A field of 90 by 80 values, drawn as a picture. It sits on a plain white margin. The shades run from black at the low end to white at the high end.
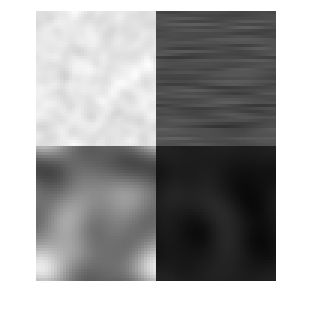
The table splits into 2 rows of 2 panels. Panel 1,1: very high, blotchy, faint in contrast. Panel 1,2: low, streaked across, faint in contrast. Panel 2,1: middling, smooth, strong in contrast. Panel 2,2: very low, smooth, faint in contrast.
